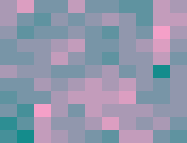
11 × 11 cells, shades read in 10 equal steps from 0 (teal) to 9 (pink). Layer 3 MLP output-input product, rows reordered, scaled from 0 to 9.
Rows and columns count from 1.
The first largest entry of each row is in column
2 10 10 10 4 1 6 8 3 7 3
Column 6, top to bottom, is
4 5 4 4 4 5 7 7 7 6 4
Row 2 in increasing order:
3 3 4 4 5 5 5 6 6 7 7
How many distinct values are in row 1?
5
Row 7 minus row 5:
0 0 1 -2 1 3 3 2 0 -3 1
